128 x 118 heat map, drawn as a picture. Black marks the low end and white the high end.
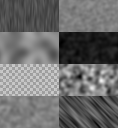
The table splits into 4 rows of 2 panels. Panel 1,1: low, streaked downward, faint in contrast. Panel 1,2: middling, blotchy, faint in contrast. Panel 2,1: middling, smooth. Panel 2,2: very low, blotchy, faint in contrast. Panel 3,1: high, checkered. Panel 3,2: middling, blotchy, strong in contrast. Panel 4,1: middling, blotchy, faint in contrast. Panel 4,2: low, slanting down to the right.
